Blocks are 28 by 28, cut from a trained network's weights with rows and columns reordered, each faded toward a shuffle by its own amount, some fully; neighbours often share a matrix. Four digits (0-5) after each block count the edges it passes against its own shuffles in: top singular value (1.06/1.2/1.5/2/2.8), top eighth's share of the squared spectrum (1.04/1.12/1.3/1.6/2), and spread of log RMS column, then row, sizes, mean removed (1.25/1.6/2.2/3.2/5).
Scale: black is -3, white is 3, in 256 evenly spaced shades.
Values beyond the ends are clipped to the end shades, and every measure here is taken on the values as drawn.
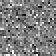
1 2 0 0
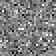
2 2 0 1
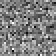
1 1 0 0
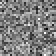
1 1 0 0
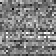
3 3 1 2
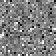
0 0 0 0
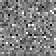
1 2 0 1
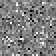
0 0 0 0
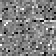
2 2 0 1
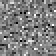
0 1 0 0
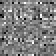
3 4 0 3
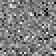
2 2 0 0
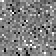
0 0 0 0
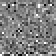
2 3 0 2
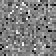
1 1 0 0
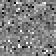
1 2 0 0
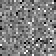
1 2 1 0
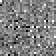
3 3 0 2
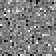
0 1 0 0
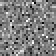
0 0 0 0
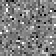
0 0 0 0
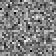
0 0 0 0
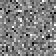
0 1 0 0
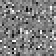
2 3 0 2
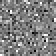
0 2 0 1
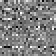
3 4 0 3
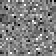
0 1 0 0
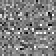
3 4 0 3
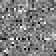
2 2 0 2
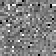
2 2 0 1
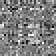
3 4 0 2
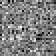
2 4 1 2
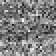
2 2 0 0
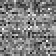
2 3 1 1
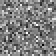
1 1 0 0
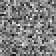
1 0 0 0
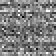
3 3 1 1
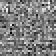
1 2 0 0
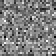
0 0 0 0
